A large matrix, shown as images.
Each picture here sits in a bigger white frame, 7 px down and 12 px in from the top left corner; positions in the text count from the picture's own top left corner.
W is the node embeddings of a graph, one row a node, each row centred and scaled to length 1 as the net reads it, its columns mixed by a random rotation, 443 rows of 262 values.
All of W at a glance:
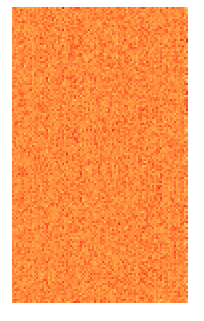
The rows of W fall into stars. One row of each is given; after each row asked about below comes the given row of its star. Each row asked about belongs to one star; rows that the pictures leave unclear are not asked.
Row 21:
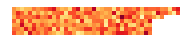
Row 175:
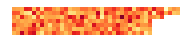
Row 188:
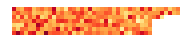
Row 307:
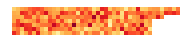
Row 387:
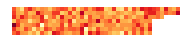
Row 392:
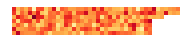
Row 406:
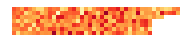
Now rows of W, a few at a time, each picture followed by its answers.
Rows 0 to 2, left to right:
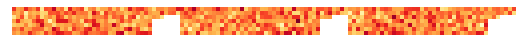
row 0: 188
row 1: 175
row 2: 188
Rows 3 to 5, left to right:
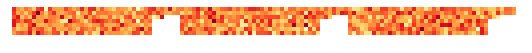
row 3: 392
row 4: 387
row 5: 406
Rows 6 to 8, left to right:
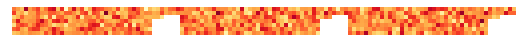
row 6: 188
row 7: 21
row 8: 21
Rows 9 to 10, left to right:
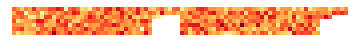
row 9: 406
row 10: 307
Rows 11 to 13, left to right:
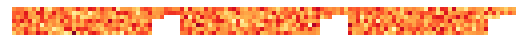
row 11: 387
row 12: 392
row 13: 21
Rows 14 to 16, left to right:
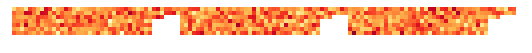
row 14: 307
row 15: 175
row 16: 21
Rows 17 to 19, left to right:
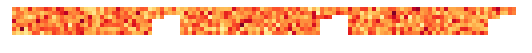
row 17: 406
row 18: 307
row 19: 188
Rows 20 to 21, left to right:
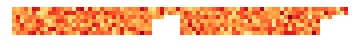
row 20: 188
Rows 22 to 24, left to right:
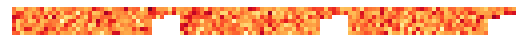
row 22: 392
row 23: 387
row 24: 307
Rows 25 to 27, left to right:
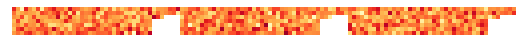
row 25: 188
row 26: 188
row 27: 21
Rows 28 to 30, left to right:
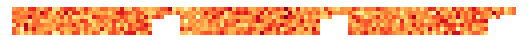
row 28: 307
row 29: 406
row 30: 21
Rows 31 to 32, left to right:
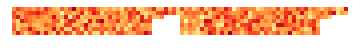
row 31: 392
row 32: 406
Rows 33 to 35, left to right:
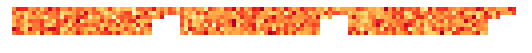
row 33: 175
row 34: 21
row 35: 175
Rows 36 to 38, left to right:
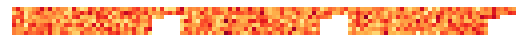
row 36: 21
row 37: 188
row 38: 307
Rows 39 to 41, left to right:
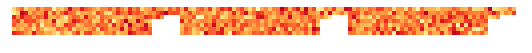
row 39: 307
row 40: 406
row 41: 21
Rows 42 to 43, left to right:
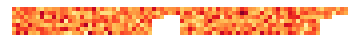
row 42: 387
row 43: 406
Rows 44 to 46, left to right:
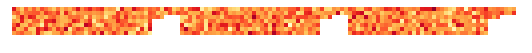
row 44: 387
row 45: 175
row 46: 387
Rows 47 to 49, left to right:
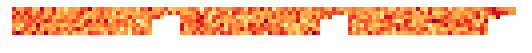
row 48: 392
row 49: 392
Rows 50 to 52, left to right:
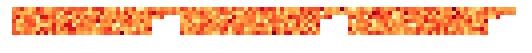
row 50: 392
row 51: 175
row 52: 392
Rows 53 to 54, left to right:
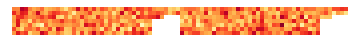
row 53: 387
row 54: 188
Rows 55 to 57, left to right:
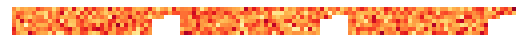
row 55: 21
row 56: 387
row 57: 188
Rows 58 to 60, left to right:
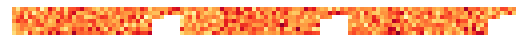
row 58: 188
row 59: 188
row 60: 188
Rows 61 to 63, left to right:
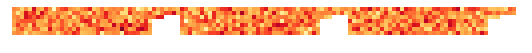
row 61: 307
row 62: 406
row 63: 406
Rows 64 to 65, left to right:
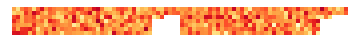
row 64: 392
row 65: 21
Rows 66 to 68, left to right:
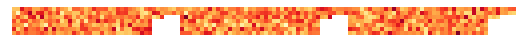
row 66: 392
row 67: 392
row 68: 406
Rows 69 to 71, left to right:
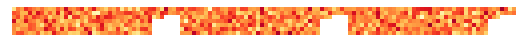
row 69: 392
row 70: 175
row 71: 387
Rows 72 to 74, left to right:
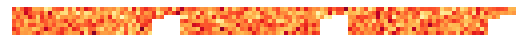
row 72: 387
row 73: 188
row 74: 387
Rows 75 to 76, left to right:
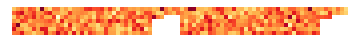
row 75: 387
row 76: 175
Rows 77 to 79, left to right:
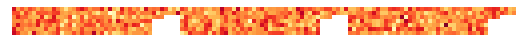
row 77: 387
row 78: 188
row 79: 392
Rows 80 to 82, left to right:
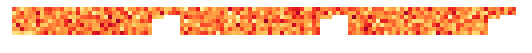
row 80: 406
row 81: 392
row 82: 392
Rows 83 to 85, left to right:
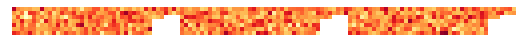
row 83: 21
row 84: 387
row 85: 175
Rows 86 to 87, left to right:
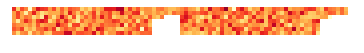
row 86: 406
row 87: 406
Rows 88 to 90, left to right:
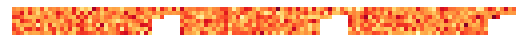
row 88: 21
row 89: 406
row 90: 307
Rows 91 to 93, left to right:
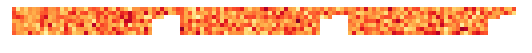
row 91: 21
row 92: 21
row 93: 188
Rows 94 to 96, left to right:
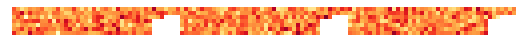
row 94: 21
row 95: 307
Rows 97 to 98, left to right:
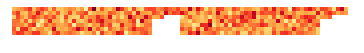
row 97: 392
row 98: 175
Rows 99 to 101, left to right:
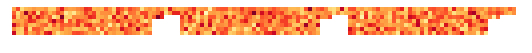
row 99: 307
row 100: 175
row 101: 21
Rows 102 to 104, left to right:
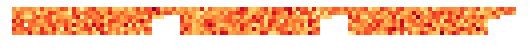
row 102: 21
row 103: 406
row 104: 175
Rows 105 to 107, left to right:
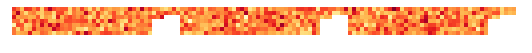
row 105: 175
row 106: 406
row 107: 406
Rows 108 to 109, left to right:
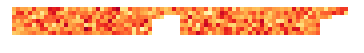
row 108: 406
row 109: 188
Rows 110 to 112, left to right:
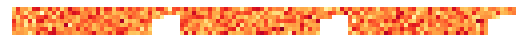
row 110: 406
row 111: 387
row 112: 406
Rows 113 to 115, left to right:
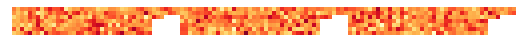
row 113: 188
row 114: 307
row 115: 392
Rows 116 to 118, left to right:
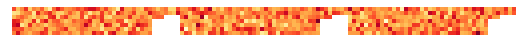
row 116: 387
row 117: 392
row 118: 188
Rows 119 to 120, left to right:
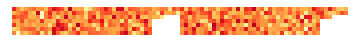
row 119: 406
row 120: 387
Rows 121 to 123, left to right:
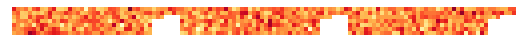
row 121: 188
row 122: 406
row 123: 21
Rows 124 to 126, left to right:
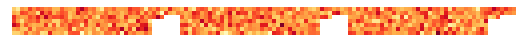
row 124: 307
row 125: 307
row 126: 392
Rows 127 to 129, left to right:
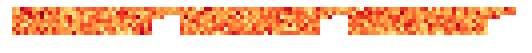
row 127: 387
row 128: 392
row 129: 307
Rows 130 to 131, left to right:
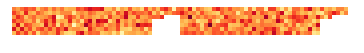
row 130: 387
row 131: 175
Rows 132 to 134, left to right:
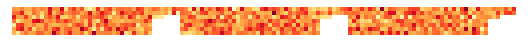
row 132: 406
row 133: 406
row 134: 188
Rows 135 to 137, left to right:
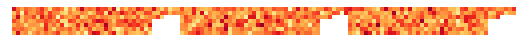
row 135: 387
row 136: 175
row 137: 175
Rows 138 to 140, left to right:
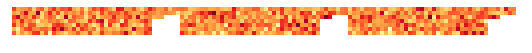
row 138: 392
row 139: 307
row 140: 307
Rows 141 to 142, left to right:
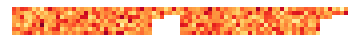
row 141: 175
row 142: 387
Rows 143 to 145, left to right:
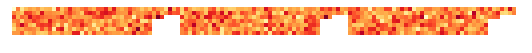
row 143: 307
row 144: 307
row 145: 175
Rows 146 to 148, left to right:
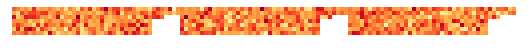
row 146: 307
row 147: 392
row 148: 387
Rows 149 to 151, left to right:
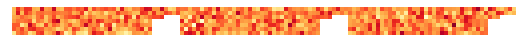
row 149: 387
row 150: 392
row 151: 175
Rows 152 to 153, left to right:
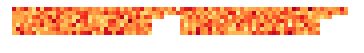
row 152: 175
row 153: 175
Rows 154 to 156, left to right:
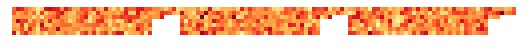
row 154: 175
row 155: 392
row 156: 392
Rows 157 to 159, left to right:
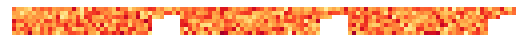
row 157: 21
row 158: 387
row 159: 387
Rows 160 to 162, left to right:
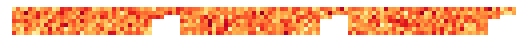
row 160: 307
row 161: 175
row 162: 175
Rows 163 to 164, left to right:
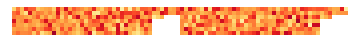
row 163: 21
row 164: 175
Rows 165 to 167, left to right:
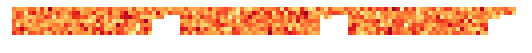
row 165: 21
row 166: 21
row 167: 406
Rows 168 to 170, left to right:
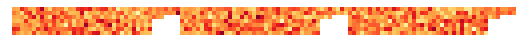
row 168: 387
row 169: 406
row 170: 21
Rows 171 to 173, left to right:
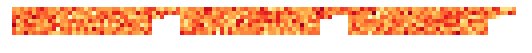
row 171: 392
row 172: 392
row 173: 406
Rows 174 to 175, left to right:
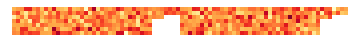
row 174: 188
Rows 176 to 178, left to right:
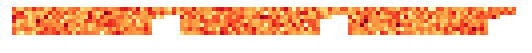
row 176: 406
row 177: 406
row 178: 307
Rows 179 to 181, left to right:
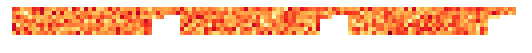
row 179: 21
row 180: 387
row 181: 406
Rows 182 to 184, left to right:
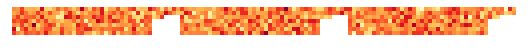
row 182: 392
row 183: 406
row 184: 406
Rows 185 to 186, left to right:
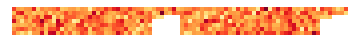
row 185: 406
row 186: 406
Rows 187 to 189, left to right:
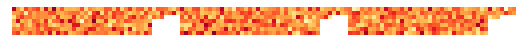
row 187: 188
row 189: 21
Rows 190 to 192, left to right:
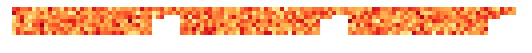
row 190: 175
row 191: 387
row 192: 392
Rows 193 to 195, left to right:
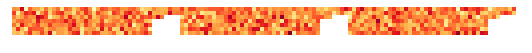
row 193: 307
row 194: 188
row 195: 188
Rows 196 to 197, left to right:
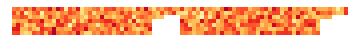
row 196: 406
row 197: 406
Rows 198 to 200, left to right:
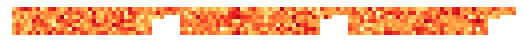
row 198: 188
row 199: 307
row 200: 406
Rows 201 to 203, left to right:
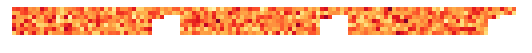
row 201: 392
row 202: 307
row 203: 188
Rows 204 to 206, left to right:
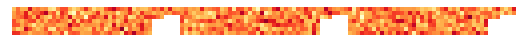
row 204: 307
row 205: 406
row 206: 188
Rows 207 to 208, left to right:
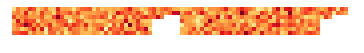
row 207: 307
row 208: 406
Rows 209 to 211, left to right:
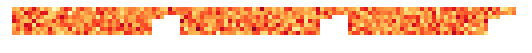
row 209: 307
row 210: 392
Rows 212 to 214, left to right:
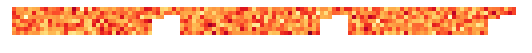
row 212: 21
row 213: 188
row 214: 392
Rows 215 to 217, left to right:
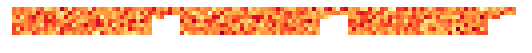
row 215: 392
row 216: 406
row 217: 307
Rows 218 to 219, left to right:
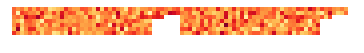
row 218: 307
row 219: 175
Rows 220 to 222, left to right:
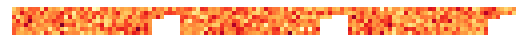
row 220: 307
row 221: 406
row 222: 392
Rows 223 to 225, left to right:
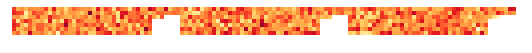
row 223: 21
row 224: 188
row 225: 406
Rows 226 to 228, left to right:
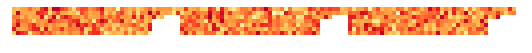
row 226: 387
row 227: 387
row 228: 392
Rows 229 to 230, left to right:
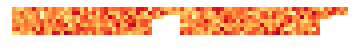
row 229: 406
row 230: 188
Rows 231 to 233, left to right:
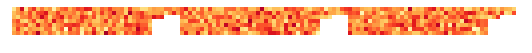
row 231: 307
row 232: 21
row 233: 21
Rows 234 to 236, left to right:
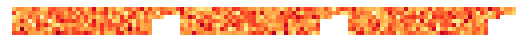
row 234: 188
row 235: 175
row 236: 175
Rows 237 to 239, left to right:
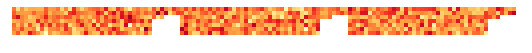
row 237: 21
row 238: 387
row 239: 387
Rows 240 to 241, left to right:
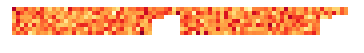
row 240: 387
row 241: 21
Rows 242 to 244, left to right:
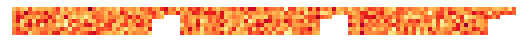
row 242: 387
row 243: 387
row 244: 307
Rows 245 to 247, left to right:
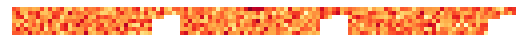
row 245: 21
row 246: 387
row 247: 175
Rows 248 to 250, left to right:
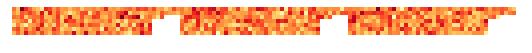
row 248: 175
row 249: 387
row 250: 387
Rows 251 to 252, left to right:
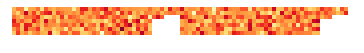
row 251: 307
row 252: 21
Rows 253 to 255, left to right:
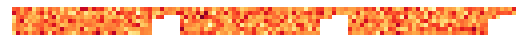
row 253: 387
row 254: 392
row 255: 188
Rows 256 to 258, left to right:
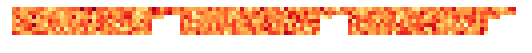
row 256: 392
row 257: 21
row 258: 21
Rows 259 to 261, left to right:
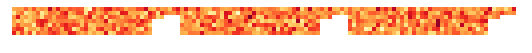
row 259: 406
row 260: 175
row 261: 21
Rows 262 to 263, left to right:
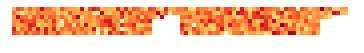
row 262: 392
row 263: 21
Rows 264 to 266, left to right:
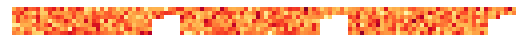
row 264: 188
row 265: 406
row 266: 175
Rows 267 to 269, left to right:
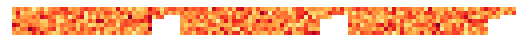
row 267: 392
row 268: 188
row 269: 21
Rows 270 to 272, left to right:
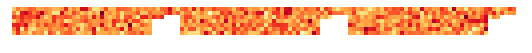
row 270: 307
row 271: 406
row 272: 21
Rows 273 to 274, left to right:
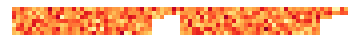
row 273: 175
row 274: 21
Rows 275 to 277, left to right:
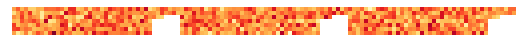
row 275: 406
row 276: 307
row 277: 21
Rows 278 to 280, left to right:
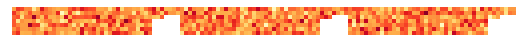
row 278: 392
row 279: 387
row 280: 21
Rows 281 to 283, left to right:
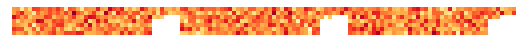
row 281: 406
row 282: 406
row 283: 387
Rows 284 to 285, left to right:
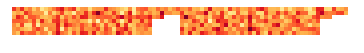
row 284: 175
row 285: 392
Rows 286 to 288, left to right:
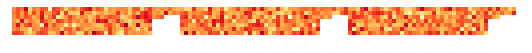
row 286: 387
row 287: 387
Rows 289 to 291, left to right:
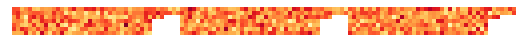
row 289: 387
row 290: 175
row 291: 387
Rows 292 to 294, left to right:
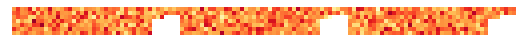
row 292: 175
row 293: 406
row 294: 188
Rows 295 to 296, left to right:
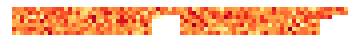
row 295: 406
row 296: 307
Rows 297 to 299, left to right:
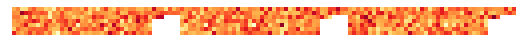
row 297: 307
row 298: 188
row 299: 307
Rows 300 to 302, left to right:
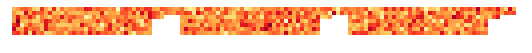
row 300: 387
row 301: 21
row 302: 175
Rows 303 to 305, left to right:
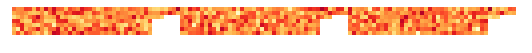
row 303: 188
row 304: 175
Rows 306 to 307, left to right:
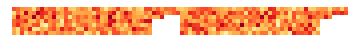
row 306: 392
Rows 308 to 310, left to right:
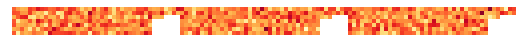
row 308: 406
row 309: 21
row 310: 21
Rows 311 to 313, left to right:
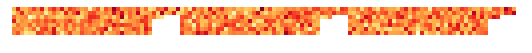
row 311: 406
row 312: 21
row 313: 307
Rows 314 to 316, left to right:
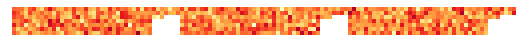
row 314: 21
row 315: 188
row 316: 21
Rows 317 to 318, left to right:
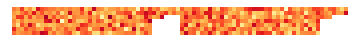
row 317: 392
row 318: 387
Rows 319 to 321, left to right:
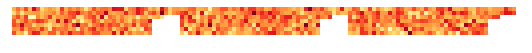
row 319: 406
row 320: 175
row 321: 307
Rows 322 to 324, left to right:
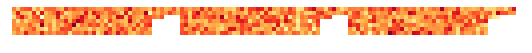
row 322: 175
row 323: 387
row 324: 406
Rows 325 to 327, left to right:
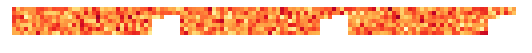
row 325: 21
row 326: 392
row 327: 188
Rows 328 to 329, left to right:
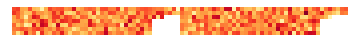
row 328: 175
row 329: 406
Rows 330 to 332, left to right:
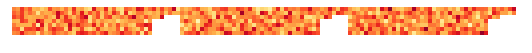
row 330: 175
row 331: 188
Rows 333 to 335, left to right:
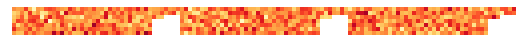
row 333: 188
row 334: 406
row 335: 307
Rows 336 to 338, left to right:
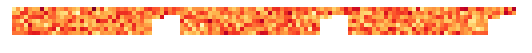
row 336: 392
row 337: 406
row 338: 188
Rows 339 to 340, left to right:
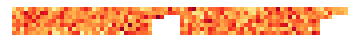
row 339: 307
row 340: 406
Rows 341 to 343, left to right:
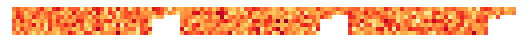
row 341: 21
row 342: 387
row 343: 392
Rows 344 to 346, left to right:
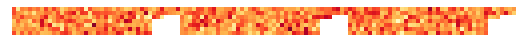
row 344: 188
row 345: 307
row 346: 392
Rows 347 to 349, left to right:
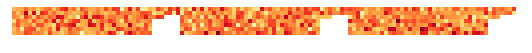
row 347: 307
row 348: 406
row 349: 188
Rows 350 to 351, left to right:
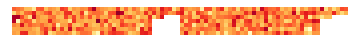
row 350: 392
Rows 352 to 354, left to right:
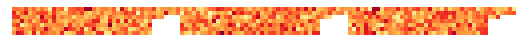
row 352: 387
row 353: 406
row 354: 392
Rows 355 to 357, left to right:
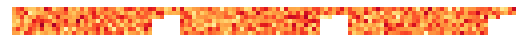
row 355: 175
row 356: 21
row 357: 21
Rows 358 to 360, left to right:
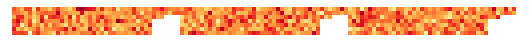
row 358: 387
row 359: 175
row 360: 307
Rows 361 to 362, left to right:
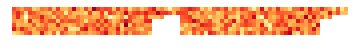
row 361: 21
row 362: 175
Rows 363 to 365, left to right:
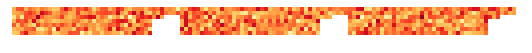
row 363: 307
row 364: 387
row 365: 175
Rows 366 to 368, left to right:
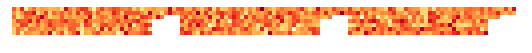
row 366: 307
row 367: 392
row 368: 188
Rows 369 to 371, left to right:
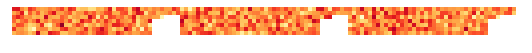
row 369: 406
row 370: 392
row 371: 188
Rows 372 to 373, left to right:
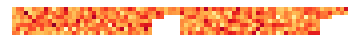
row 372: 307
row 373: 188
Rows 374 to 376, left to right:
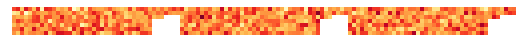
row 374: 188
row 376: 307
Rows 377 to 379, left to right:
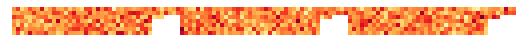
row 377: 21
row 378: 392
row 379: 307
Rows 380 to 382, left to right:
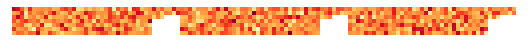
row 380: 21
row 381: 175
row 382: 21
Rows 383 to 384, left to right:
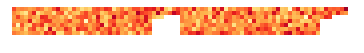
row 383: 21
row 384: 188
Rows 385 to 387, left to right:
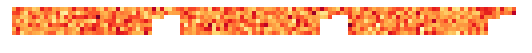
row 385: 21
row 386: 175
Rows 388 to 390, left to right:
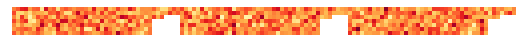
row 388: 175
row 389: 406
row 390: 406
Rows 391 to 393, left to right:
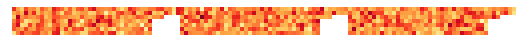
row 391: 387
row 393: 307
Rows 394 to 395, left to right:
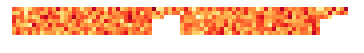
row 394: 21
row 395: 406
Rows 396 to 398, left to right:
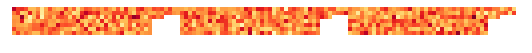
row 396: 175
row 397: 387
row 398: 175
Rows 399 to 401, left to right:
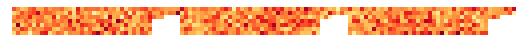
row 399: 387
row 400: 406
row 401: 188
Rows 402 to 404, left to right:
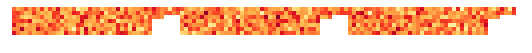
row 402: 21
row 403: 392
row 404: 387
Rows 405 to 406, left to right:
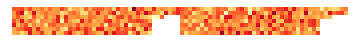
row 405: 21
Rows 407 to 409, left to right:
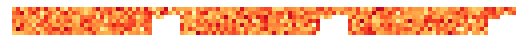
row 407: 406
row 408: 21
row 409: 392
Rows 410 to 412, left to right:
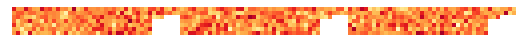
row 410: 21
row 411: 175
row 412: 175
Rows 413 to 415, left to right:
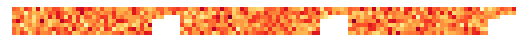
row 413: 188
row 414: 406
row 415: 188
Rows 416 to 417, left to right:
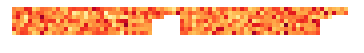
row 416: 387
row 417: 21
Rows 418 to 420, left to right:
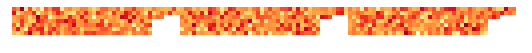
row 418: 175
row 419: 307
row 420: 307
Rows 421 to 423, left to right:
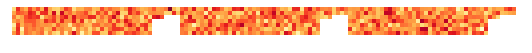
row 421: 307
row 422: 175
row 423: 188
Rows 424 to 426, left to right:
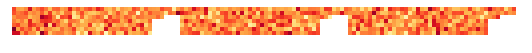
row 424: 387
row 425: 188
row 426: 392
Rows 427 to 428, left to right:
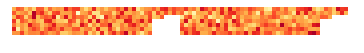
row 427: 392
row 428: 188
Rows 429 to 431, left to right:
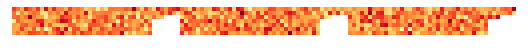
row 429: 188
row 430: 406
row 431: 307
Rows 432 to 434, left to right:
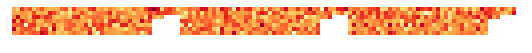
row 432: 392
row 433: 188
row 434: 387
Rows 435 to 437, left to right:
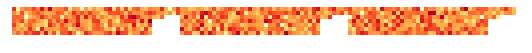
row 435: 21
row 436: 392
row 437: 188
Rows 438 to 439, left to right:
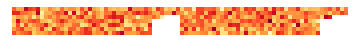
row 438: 188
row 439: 307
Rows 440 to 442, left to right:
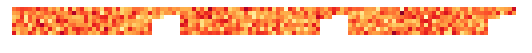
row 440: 188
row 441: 387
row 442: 188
